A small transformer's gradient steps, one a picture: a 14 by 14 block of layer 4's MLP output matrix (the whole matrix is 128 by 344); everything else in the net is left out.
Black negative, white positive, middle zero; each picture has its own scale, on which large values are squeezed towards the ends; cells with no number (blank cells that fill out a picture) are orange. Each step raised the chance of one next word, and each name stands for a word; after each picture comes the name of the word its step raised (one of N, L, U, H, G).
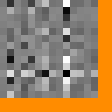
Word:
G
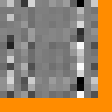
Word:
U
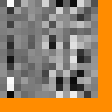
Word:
U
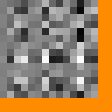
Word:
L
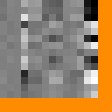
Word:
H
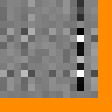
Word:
G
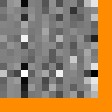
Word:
G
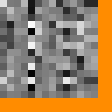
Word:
U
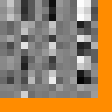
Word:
H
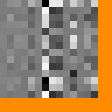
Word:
U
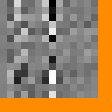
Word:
H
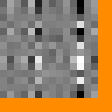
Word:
L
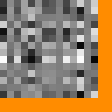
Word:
L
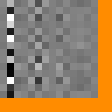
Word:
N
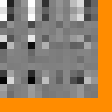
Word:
H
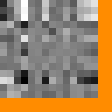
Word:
H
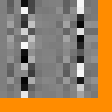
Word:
N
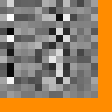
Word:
N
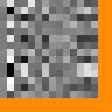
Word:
N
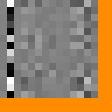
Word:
U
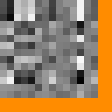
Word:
H
